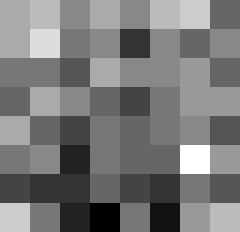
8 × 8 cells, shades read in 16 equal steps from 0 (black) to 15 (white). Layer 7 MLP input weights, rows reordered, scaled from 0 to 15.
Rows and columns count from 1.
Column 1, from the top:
10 10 7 6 10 7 4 12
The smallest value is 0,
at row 8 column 4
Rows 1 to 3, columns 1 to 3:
10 11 8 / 10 13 7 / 7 7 5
